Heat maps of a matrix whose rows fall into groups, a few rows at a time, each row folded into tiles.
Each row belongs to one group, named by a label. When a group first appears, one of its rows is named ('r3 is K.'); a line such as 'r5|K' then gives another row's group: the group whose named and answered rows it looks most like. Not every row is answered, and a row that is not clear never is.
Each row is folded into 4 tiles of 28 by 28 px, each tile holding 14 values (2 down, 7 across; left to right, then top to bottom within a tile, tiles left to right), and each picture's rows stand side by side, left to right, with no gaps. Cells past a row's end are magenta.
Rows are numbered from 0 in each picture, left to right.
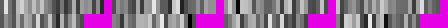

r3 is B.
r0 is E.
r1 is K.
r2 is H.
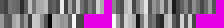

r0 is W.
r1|B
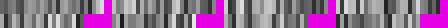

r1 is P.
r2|B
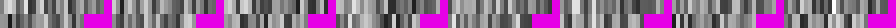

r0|K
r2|H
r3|B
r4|K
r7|H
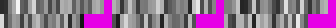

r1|B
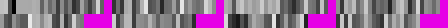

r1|W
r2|E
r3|P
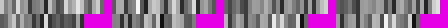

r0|H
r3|W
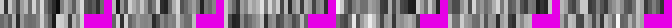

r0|P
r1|P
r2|E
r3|E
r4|B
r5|H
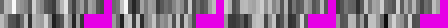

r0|K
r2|E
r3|W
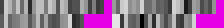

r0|K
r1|P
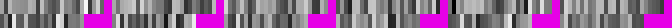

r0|P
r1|P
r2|B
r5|K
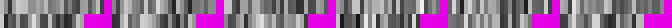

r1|B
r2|E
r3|E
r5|B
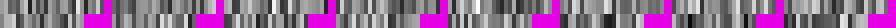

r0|H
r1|W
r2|H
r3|E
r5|B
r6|K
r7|P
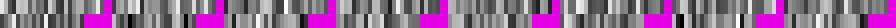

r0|H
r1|K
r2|K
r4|H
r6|W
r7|K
